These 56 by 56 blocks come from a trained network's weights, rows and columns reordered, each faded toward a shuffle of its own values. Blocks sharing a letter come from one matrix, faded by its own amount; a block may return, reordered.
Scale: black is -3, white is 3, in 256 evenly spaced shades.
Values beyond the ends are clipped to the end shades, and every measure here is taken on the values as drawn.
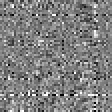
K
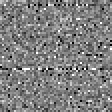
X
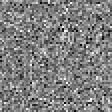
X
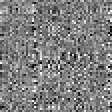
K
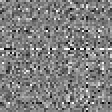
K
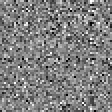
X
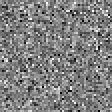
X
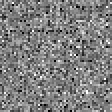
X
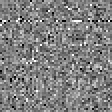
X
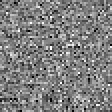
X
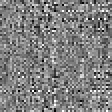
K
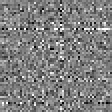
K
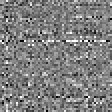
K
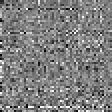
K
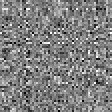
K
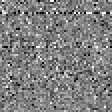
X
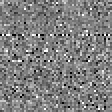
X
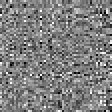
K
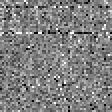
X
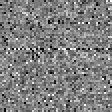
X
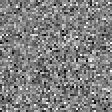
X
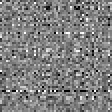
K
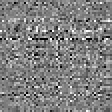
K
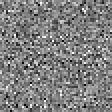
X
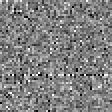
X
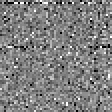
X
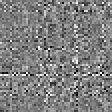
K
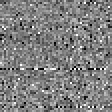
X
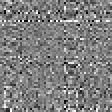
K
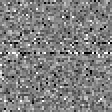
X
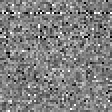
X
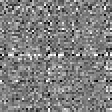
K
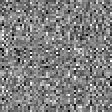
K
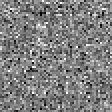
X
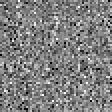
X
